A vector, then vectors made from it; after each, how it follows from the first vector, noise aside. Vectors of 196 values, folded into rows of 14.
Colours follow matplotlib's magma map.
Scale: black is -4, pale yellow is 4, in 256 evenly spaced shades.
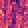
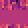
partly zeroed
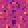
partly zeroed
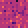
partly zeroed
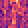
negated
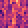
negated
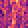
negated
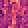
negated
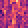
negated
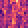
negated
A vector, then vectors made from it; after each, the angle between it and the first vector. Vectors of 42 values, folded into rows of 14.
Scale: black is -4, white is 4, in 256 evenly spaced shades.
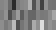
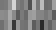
nearly opposite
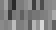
nearly parallel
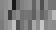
nearly parallel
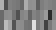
orthogonal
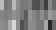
orthogonal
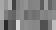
orthogonal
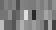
orthogonal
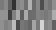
nearly parallel
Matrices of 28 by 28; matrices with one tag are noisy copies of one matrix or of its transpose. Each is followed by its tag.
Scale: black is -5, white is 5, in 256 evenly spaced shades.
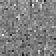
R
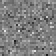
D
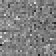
R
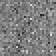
D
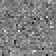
D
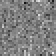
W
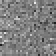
R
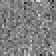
W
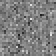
D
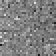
R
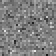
D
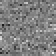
W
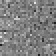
R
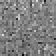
R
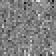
W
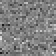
W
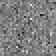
D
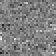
W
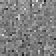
R
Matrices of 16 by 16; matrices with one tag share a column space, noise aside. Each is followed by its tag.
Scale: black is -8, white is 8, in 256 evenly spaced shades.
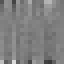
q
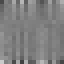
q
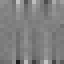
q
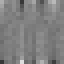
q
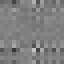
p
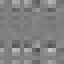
p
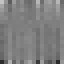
q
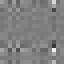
p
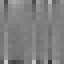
q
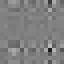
p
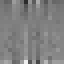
q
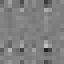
p
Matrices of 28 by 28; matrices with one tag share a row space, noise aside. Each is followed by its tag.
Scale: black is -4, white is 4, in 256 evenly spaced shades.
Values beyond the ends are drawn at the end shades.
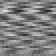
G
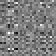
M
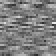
G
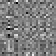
M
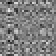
M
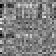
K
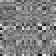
K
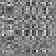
M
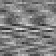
G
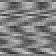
G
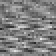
G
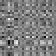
M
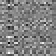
M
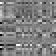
K
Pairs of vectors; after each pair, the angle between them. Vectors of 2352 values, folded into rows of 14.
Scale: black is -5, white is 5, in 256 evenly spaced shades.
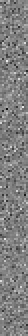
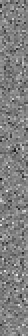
orthogonal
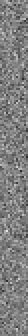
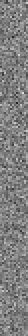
partly opposed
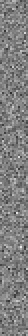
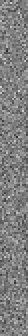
partly aligned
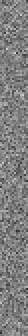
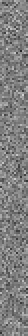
nearly parallel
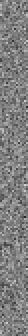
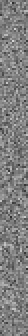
nearly opposite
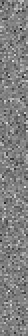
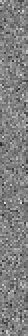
partly opposed
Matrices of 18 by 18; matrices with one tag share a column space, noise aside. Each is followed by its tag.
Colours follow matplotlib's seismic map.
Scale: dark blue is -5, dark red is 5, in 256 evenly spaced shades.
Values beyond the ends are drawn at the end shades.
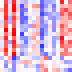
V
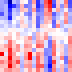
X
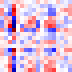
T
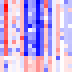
V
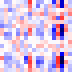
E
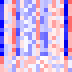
V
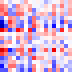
T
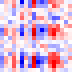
E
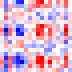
E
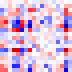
T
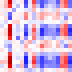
E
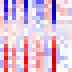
X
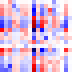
T
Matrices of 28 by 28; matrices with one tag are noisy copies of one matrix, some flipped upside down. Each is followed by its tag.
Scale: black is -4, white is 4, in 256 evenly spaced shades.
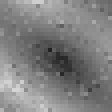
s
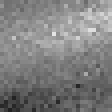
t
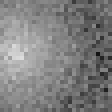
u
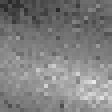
t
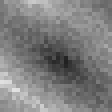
s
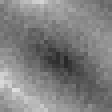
s
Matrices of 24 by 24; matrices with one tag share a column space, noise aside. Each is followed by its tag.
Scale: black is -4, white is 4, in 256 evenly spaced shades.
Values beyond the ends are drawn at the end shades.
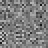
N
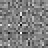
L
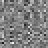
N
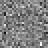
L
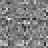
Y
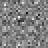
Y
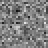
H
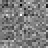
L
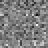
L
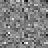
N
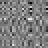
Y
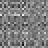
L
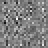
Y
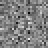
H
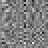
N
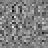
H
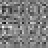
H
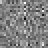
Y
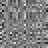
N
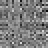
N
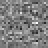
H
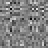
Y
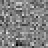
L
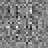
H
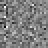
H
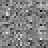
L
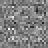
H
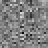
N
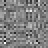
N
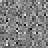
L
